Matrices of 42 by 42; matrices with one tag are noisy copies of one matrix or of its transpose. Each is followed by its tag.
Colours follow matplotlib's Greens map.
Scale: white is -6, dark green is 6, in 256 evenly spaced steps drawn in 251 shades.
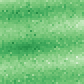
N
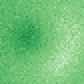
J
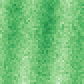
N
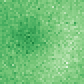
J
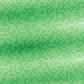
N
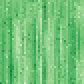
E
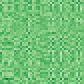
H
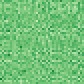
H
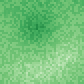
J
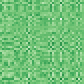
H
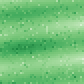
N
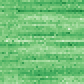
E
